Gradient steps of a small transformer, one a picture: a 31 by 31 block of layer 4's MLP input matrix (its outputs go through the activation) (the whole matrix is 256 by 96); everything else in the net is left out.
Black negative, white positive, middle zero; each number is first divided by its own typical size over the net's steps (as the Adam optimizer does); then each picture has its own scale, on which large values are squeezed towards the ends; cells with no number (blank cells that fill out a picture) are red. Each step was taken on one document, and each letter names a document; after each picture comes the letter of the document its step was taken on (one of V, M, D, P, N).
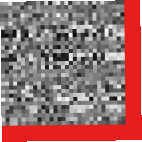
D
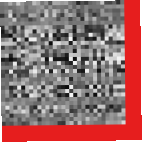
D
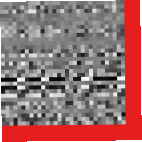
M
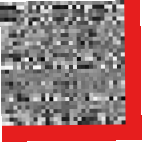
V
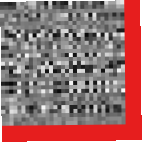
D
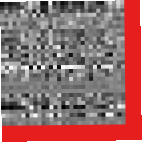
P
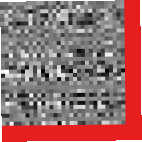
P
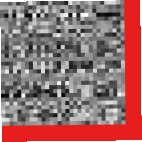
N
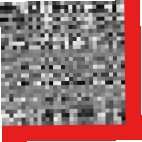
V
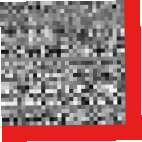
M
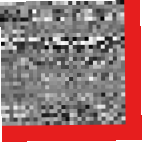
V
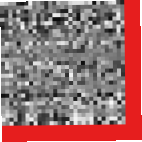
N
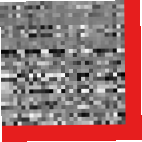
M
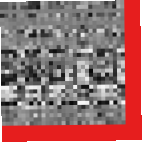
M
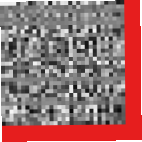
D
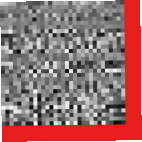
D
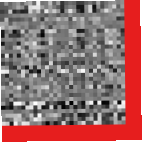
P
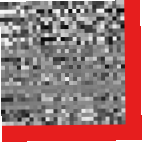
V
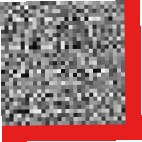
N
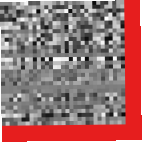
V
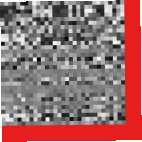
V
